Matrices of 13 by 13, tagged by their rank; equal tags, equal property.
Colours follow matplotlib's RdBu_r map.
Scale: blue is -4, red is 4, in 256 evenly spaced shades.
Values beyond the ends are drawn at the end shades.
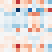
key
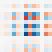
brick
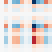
brick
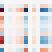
brick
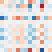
key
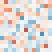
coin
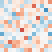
coin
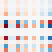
brick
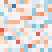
coin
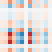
brick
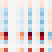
brick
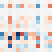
key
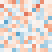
coin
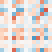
key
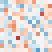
coin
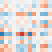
key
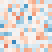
coin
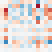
key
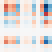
brick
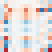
key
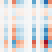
brick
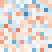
coin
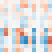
key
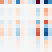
brick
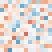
coin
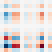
brick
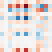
key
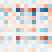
key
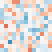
coin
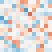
coin
